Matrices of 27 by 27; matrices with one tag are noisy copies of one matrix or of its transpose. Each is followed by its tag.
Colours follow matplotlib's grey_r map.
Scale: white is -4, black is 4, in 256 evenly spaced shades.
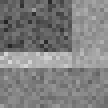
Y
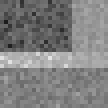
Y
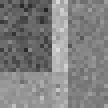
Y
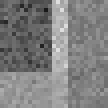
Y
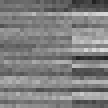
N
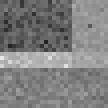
Y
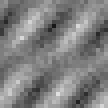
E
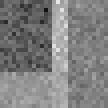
Y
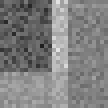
Y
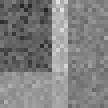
Y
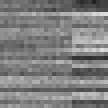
N
